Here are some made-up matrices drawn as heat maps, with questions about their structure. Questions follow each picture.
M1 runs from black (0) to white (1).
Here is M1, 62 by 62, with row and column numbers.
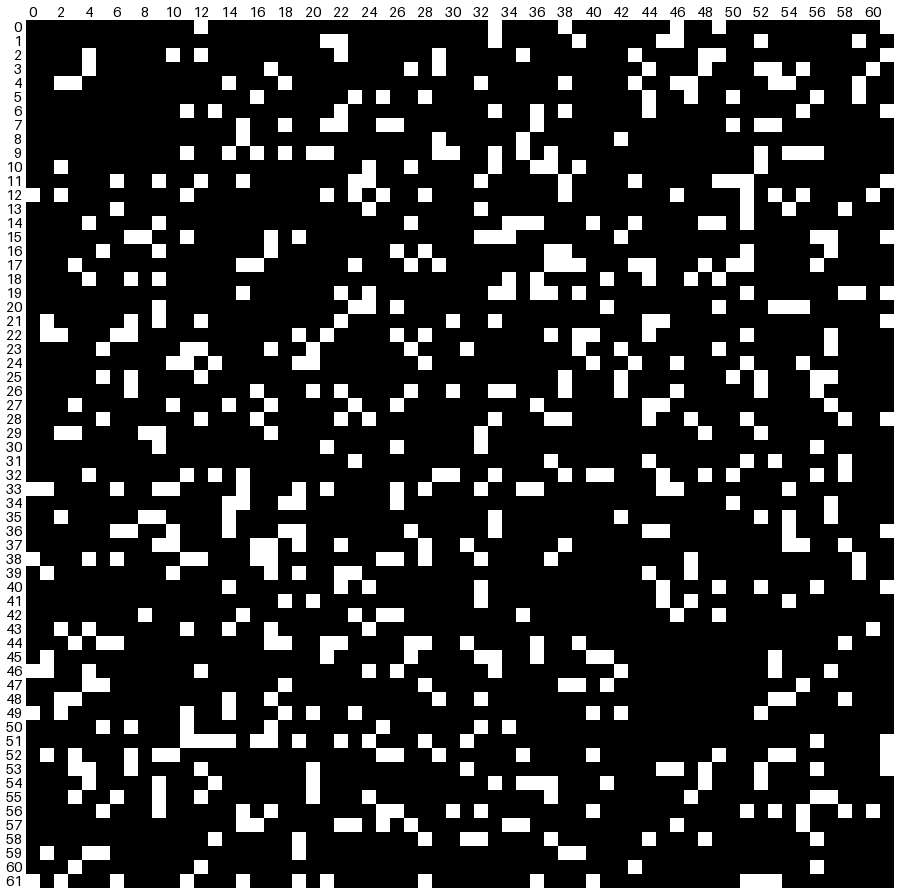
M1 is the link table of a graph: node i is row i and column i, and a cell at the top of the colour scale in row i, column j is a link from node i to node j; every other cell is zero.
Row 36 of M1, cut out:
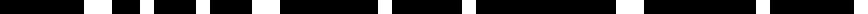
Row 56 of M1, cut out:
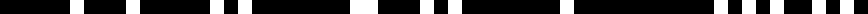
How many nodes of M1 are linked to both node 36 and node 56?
0
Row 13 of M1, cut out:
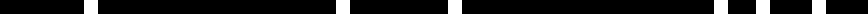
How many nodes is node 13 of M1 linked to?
6
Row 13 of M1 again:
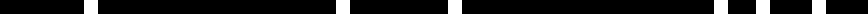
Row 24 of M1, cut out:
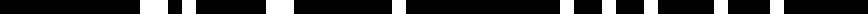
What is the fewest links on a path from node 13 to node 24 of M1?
1
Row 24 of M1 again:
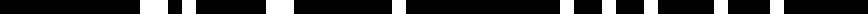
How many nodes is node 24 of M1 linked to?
11
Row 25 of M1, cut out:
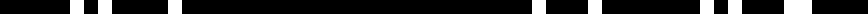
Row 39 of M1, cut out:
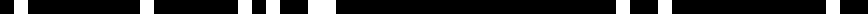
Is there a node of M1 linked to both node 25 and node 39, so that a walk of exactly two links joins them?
no
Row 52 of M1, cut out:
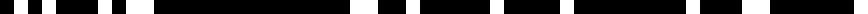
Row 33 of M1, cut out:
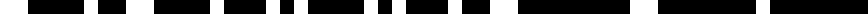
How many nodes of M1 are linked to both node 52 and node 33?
6
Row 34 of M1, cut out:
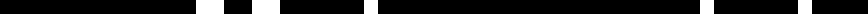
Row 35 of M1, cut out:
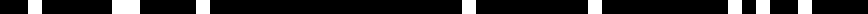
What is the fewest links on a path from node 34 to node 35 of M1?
2
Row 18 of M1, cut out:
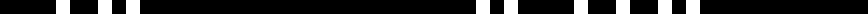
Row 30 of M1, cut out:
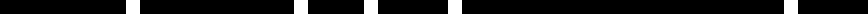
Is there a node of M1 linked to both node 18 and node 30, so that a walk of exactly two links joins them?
yes
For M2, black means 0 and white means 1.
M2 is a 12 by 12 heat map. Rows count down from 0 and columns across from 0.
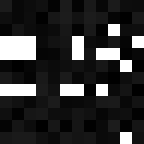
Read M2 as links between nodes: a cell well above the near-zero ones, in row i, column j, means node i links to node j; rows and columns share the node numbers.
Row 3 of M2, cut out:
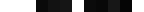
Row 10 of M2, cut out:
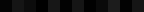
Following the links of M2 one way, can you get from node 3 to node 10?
yes
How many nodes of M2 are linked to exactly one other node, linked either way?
0
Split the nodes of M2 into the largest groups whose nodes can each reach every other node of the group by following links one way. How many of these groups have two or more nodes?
0
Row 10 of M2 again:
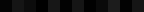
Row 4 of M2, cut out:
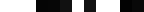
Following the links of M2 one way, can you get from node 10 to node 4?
no
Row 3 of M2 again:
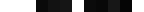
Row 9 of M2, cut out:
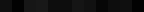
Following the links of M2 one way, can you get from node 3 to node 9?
yes
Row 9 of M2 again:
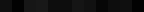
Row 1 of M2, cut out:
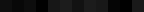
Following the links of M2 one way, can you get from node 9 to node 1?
no
